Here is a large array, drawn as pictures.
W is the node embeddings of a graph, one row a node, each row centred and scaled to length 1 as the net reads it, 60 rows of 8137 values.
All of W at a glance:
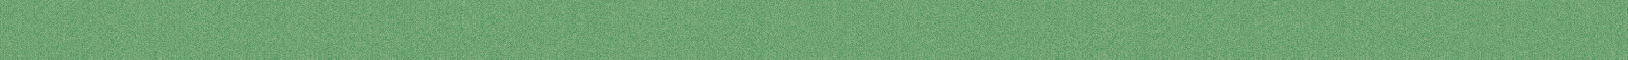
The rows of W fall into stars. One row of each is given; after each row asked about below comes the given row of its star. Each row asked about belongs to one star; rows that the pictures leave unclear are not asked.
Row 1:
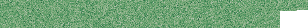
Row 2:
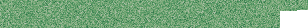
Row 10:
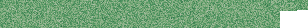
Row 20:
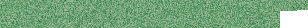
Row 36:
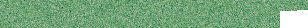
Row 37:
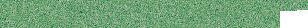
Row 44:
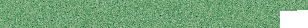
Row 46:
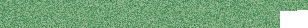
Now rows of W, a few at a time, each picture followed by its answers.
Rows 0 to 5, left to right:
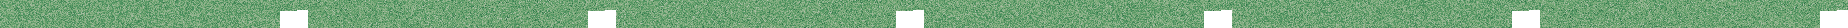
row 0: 37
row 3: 44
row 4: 20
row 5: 1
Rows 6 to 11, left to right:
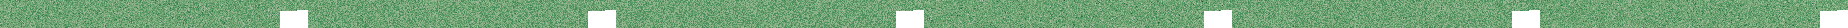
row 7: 46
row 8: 2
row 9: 37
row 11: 36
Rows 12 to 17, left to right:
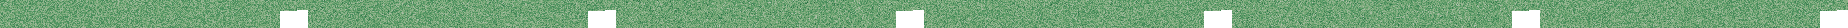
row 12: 46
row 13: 37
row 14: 1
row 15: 1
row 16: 2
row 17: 1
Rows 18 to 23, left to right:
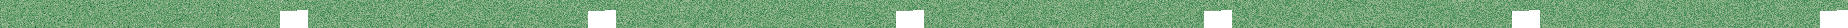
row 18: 44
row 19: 36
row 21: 2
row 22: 36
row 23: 1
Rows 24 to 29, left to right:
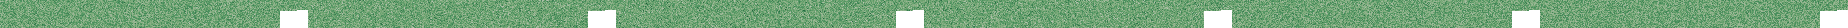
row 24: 1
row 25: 2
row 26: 46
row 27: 1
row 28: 2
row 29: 37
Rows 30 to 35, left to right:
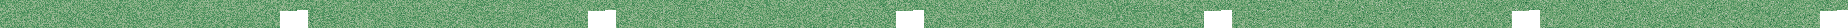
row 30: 10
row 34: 20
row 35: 20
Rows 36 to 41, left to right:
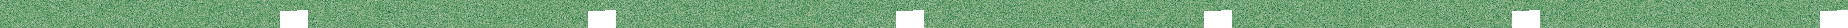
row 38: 37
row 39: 2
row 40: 10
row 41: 20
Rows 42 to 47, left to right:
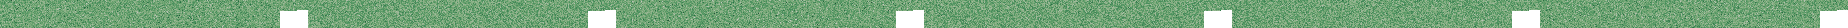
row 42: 10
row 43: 20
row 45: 20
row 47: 36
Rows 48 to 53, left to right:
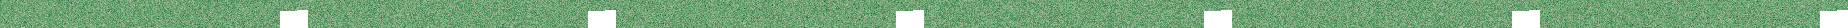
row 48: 1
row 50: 37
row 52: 2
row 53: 10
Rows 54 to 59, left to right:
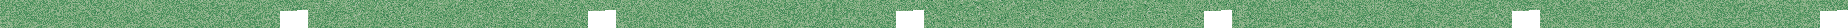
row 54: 20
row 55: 2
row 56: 44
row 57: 36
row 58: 20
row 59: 36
